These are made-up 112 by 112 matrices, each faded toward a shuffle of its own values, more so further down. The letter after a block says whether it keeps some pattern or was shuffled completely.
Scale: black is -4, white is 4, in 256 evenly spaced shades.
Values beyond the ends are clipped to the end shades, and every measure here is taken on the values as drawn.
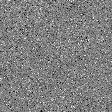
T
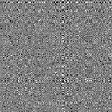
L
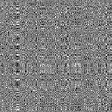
L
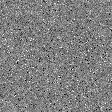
T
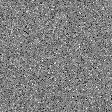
T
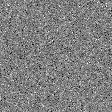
T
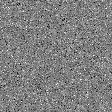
T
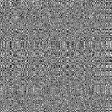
L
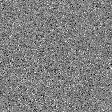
T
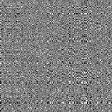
L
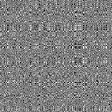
L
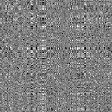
L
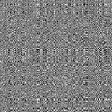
L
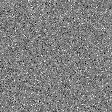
T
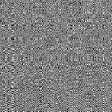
L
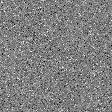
T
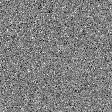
T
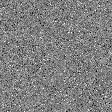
T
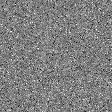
T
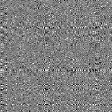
L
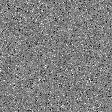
T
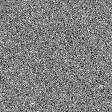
T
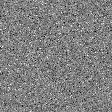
T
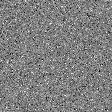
T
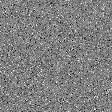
T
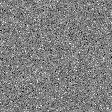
T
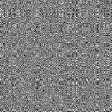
L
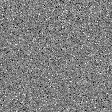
T
